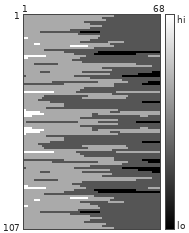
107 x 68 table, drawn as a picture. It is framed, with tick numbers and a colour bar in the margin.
Streaks run across, left to right. On average the colour sits 50% of the way up the scale. It is mirror symmetric from top to bottom. Values rise toward the left.
